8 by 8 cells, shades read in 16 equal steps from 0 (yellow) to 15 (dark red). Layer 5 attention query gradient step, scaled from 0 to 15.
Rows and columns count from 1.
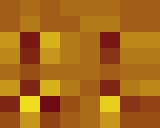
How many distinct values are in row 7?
8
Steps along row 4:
up down up up up down same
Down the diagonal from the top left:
9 7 3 7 8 13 12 10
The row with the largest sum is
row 7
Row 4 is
6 13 5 7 8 12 7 7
